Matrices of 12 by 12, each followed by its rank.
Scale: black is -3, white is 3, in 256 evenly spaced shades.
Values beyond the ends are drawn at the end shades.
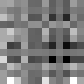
two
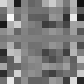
two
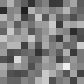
full rank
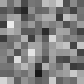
full rank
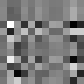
two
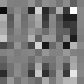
two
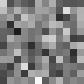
full rank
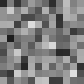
full rank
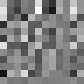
two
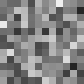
full rank
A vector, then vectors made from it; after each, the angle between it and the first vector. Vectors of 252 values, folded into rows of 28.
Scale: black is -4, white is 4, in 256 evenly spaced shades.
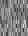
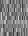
orthogonal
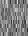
nearly opposite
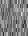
nearly opposite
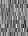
nearly opposite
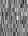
partly opposed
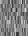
orthogonal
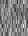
nearly parallel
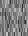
partly opposed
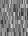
partly aligned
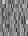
partly opposed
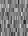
partly opposed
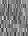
orthogonal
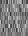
orthogonal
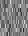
partly aligned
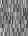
partly aligned
